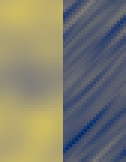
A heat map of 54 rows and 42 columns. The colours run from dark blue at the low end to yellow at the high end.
The table splits into one row of 2 panels. Panel 1,1: high, smooth. Panel 1,2: low, slanting up to the right.
